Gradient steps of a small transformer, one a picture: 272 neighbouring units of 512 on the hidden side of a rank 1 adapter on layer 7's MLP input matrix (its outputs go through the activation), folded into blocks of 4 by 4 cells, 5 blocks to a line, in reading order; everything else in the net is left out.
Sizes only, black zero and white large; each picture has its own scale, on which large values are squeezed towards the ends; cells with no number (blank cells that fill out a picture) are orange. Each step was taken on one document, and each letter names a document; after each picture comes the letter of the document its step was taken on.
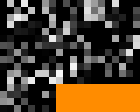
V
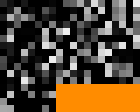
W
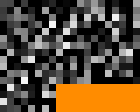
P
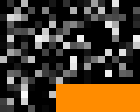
V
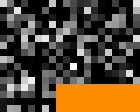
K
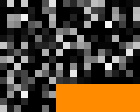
V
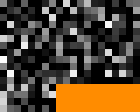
K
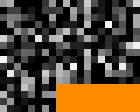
K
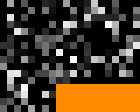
V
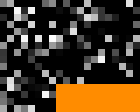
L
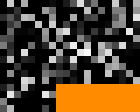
W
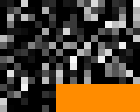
W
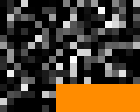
W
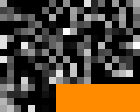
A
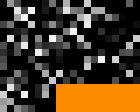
L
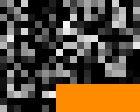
K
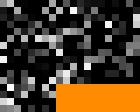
A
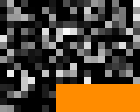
W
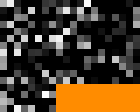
L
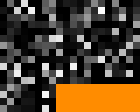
P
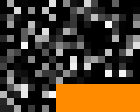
V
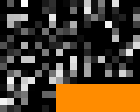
V
